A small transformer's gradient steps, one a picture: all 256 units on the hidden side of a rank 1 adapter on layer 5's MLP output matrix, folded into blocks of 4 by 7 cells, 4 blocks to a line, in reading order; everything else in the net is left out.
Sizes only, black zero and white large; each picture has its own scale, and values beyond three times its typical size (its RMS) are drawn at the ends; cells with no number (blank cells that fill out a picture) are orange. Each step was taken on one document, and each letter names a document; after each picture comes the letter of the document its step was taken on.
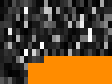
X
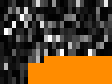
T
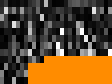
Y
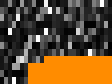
X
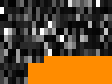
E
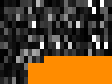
X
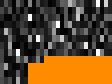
E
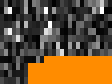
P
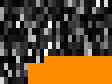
Y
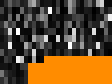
X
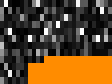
Y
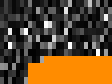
E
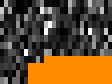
P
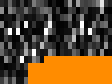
X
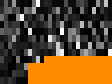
T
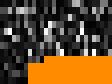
T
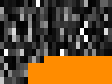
Y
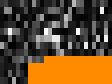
P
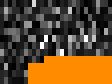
P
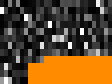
E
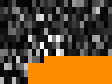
Y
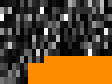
P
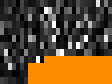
P
